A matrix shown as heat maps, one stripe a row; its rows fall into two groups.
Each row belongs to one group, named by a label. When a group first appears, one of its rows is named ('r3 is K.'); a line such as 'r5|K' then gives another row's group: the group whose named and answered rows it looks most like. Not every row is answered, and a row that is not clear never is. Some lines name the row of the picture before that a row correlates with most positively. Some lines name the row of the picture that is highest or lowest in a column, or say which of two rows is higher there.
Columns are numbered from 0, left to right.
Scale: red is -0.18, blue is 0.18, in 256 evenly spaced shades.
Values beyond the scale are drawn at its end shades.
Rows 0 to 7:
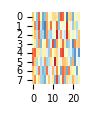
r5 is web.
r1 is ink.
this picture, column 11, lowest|5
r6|ink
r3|ink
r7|ink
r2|ink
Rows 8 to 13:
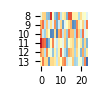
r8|web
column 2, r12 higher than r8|Yes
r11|web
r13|web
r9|ink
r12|ink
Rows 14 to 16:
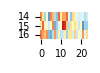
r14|web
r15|web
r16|ink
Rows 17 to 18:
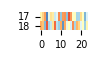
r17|web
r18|ink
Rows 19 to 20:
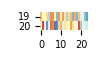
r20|web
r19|web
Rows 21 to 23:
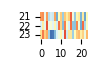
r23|ink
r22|ink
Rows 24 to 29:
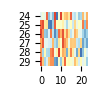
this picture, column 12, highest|25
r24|ink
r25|ink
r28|web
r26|web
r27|web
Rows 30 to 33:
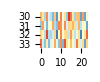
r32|ink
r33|ink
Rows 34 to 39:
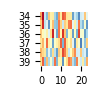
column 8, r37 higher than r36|No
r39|ink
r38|web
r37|ink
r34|web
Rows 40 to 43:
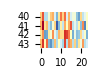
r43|ink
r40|web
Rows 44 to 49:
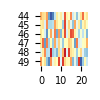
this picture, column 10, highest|46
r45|ink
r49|web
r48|web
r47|ink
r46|web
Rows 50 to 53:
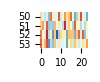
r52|ink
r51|ink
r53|ink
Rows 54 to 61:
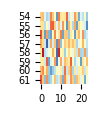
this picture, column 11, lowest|55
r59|ink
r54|web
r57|web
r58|web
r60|ink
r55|web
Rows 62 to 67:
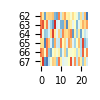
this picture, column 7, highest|62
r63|ink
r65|ink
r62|web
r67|web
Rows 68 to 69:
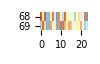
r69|web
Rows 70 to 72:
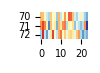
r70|web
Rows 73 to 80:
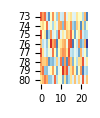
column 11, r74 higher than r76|Yes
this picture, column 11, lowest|79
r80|ink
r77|web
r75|web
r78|ink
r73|web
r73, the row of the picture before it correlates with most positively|71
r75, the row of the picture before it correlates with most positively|70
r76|web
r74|ink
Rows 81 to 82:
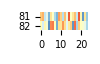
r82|web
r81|web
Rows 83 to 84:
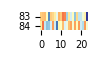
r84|web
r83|web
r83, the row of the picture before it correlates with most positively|82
